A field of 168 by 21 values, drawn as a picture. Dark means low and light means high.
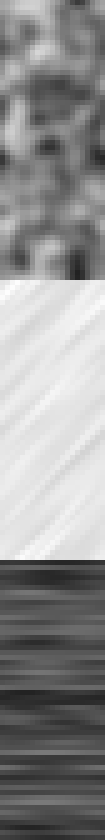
It is made of 3 by 1 panels. Panel 1,1: middling, blotchy, strong in contrast. Panel 2,1: very high, slanting up to the right, faint in contrast. Panel 3,1: low, streaked across.
